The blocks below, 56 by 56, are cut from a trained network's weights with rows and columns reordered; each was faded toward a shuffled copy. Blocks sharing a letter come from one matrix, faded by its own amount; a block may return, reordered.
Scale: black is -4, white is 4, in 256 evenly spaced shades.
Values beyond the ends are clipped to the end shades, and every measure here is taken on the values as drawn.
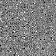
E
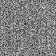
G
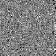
E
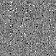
E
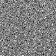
G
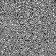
G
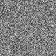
G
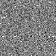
E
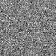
G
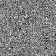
G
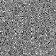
E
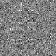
E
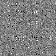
E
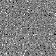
E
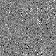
E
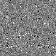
E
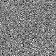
G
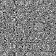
G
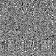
E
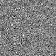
G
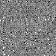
E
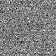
G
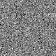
G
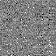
E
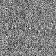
G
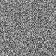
G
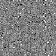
E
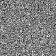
G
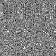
E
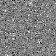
E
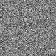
G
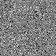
G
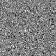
G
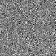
G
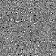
E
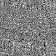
G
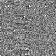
E
